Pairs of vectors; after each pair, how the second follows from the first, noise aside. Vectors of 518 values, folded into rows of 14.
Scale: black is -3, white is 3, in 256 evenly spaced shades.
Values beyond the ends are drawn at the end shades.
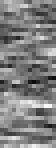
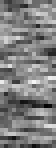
negated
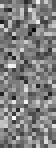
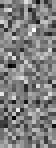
negated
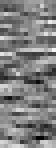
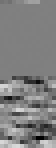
partly zeroed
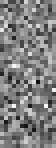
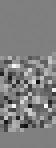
partly zeroed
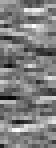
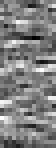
wrapped around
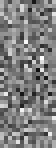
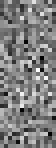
negated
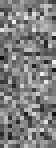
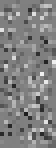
partly zeroed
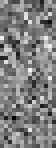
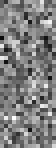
negated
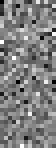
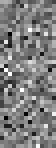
wrapped around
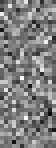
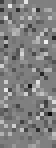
partly zeroed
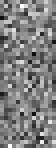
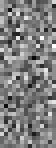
wrapped around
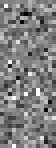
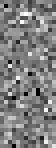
negated
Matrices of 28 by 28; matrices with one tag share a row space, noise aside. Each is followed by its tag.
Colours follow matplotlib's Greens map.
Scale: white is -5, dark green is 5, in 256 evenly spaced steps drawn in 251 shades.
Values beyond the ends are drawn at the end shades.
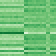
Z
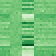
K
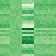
K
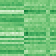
Z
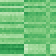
Z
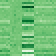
K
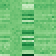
K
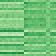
Z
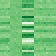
K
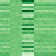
K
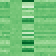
K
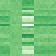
K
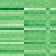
Z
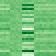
K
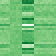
K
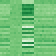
K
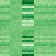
K
